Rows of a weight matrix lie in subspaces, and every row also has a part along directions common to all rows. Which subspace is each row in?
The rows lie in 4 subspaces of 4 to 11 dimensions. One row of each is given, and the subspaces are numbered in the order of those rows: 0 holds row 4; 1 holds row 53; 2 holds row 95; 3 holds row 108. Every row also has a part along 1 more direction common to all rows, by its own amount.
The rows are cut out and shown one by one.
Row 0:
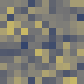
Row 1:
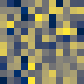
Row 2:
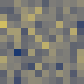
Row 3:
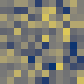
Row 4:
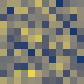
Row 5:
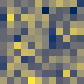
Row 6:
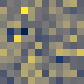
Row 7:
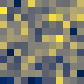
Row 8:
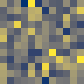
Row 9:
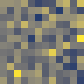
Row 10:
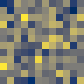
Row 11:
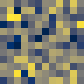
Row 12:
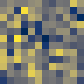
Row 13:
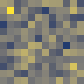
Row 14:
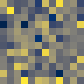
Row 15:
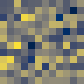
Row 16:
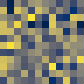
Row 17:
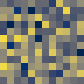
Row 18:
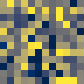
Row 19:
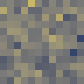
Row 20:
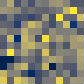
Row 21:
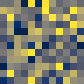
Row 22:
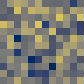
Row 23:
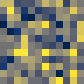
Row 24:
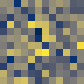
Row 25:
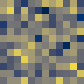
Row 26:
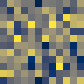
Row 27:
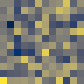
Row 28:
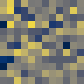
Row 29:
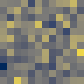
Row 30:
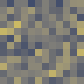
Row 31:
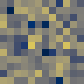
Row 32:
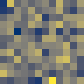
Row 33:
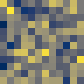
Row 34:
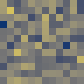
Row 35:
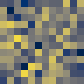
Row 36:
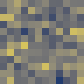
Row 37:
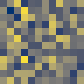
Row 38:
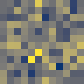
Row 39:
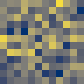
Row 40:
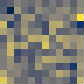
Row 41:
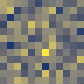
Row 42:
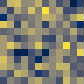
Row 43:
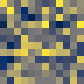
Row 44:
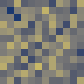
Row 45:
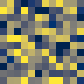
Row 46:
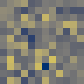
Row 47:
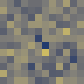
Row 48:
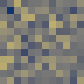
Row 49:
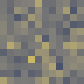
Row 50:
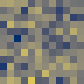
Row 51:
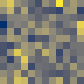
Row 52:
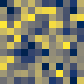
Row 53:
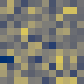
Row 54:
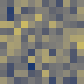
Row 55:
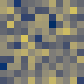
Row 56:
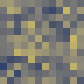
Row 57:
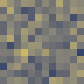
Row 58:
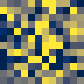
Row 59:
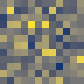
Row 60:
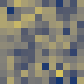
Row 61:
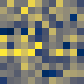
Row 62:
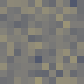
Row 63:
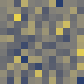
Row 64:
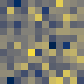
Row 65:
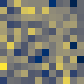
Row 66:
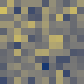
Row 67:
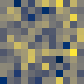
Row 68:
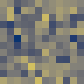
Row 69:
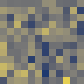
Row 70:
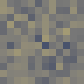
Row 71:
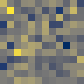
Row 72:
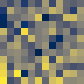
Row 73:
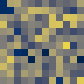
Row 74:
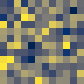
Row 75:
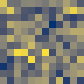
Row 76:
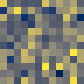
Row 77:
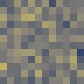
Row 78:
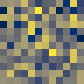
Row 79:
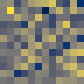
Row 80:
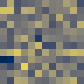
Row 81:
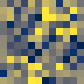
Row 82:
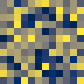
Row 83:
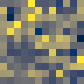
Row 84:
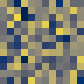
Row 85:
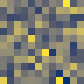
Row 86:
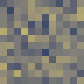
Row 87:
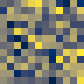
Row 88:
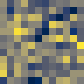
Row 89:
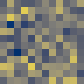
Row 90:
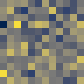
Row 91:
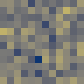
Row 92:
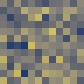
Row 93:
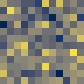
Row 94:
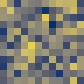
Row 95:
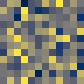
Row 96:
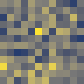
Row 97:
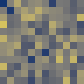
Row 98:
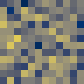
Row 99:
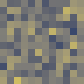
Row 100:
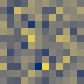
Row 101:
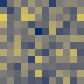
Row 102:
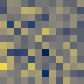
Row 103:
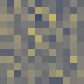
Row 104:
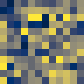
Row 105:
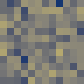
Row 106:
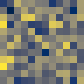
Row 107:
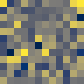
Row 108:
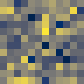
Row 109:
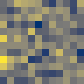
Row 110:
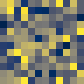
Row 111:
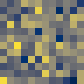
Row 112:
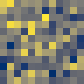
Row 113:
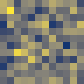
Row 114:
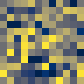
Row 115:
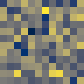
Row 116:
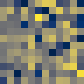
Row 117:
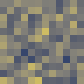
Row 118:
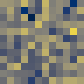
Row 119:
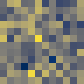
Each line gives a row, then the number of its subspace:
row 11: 3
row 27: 3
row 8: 0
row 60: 0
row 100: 0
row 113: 1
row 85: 3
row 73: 3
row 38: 3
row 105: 2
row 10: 1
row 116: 2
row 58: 1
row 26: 3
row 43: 2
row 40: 1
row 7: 0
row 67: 0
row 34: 3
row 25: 2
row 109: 1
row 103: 3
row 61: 1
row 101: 1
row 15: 0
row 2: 0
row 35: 2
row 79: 2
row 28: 0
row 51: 2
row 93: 0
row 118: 1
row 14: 0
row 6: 1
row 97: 1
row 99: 1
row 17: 1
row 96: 1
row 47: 3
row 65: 1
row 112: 0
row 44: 2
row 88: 3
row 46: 0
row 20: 1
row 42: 1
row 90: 0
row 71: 3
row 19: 0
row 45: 2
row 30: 1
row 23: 0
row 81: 3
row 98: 2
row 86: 0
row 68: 3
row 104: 0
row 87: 2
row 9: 2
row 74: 0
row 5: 0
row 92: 0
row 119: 0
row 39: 1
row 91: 1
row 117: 3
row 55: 2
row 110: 2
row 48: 2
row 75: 3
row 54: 3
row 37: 2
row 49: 3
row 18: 1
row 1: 2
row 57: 1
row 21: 3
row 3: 3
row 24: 3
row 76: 0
